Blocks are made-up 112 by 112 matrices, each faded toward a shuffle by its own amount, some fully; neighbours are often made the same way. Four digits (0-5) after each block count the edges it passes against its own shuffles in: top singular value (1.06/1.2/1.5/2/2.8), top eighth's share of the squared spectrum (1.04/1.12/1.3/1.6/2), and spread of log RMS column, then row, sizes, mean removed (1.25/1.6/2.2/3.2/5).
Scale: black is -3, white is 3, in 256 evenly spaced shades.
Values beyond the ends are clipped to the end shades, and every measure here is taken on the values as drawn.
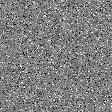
2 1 0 0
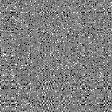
5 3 2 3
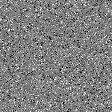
0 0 0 0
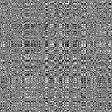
5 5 4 4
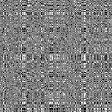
5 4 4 4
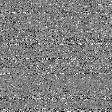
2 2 0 4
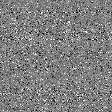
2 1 0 2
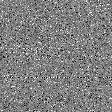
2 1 0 2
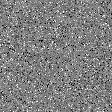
0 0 0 0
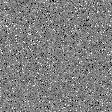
0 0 0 1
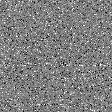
0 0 0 2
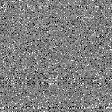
4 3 1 2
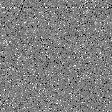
3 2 0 1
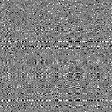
5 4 2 3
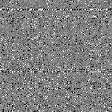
4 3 1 3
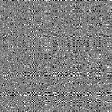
5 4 3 4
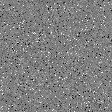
0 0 0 0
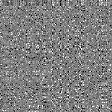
4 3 3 2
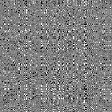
5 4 4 3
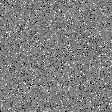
2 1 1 0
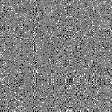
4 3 3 2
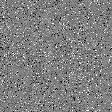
3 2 1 0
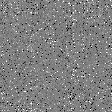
3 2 1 1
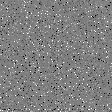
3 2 0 0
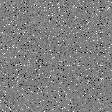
3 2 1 1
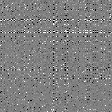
5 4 3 3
